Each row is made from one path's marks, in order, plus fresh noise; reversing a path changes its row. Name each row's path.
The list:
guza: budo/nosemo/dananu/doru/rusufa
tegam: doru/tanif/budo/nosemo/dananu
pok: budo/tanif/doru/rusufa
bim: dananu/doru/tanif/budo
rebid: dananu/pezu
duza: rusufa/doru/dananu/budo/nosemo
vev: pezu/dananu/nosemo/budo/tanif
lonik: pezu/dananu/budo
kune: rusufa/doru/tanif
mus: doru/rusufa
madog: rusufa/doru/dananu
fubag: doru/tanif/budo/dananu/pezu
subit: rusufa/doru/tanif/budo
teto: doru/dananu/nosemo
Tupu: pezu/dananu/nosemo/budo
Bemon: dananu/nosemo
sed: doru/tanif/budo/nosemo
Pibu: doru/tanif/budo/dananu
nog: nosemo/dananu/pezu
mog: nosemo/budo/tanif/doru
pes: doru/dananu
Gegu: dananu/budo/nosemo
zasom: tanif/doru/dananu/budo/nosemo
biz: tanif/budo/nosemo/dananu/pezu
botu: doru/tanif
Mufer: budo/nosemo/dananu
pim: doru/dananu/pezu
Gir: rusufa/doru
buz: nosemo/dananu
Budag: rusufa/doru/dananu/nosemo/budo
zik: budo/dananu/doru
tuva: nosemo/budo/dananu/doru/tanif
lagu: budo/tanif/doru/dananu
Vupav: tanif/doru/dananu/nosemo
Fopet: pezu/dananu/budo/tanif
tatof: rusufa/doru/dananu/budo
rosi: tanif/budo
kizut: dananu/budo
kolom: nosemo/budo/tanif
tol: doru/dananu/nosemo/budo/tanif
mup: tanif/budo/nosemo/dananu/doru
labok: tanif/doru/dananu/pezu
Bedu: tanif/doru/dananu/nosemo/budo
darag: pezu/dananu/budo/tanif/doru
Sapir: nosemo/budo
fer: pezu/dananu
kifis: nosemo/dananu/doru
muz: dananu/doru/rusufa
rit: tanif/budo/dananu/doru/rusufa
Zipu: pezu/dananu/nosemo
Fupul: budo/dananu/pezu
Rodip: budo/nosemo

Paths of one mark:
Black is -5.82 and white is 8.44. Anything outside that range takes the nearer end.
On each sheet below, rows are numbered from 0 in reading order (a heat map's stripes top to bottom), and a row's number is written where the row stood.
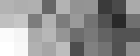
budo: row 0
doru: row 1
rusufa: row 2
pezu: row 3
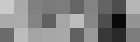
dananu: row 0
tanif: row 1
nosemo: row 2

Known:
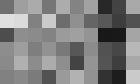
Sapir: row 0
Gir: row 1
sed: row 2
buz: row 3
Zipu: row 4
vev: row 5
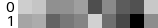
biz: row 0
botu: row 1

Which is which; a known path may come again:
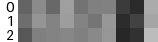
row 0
Vupav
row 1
duza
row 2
zasom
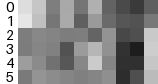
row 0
pok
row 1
rit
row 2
Mufer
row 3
vev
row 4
bim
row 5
Budag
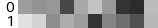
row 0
rosi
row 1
nog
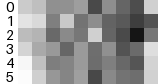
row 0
biz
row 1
Gir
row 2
kune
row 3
lonik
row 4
fubag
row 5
Fupul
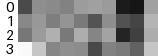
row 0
sed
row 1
buz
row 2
Sapir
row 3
fer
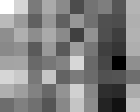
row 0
pim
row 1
zik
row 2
Zipu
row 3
mup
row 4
botu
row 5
guza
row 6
subit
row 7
tol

